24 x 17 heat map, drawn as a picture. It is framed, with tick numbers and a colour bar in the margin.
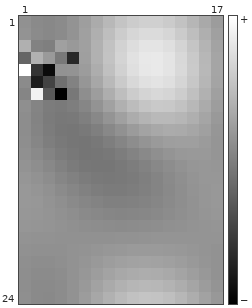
Odd patch: rougher, in the top left. Stripes: none. Histogram: heavy tails on both sides. Average level on the scale: 60%. Mirror symmetry: none. Roughest part: top left.
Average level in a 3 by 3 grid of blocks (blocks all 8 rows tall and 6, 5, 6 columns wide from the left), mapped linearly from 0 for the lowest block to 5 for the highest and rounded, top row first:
0 5 5 | 0 0 2 | 1 2 2
